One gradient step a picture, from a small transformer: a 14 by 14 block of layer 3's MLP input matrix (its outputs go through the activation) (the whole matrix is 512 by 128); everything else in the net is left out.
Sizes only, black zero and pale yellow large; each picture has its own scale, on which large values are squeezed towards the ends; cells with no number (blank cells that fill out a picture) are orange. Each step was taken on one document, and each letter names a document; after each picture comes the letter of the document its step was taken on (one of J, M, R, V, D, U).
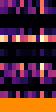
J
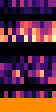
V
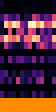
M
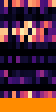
M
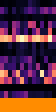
V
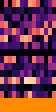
M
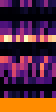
V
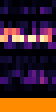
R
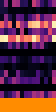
M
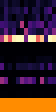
R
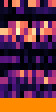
M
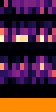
R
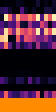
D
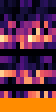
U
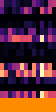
J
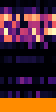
D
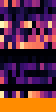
U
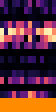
U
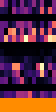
V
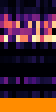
D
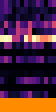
D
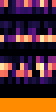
R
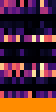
J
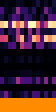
D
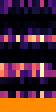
J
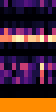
R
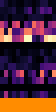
V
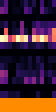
R
